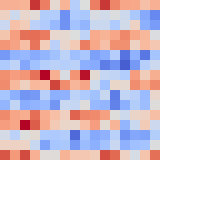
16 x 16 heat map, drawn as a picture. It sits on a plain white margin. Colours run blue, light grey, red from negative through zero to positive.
Ninth with the lowest average: middle right. Stripes: horizontal, repeating 4 times. Grain: streaks across.
